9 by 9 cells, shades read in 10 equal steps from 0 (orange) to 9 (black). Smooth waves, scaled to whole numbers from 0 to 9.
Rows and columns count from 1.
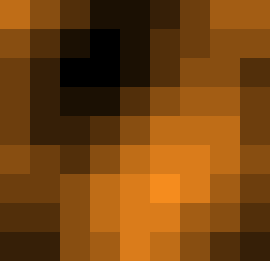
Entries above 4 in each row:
5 6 7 6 5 2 3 3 4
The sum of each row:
46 54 58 49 40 29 26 33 41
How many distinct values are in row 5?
5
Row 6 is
4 5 6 4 2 1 1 2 4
